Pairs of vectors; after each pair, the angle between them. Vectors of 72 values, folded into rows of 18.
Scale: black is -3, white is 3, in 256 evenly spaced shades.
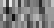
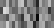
partly opposed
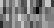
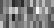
partly opposed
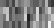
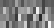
partly aligned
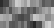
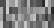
orthogonal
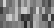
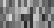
nearly parallel
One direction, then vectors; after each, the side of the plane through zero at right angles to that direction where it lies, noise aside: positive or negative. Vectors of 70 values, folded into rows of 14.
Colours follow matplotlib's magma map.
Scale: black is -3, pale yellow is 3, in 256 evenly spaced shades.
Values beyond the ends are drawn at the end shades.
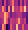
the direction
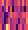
negative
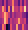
positive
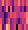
negative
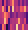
positive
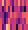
negative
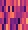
negative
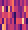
positive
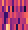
negative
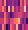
positive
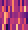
positive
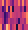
negative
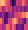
negative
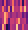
positive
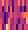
negative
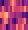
positive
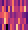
positive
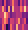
positive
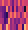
negative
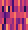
negative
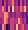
positive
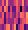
negative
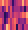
negative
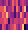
positive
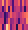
negative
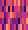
negative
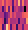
negative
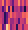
negative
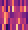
positive
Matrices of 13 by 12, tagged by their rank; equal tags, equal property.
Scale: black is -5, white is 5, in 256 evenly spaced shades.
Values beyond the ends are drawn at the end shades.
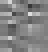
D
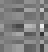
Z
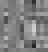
D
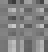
Z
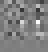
D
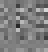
D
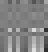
Z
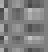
Z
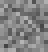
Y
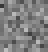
Y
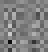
D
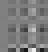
Z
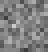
Y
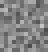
Y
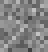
Y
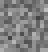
Y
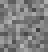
Y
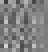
D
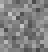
Y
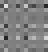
Z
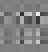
Z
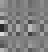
Z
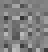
D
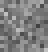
Y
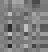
D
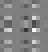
Z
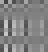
Z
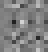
D
